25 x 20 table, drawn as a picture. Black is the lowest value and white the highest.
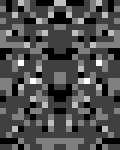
Odd rows or columns: none. Slope: none. Mirror symmetry: left to right. Ninth with the lowest average: centre. Average level on the scale: 30%.
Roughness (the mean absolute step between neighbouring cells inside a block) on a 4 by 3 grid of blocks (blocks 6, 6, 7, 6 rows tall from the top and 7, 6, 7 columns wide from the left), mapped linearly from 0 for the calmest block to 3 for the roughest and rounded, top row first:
2 3 2
2 0 2
2 1 2
1 1 1
